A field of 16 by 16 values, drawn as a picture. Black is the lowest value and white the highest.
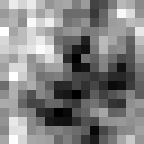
No row or column stands out. There are no regular stripes. On average the colour sits 50% of the way up the scale.
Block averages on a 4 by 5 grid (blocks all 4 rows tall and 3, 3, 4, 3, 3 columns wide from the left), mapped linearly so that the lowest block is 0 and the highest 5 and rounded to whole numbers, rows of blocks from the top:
4 5 3 2 4 / 5 5 1 2 2 / 4 2 0 0 1 / 5 2 0 1 3
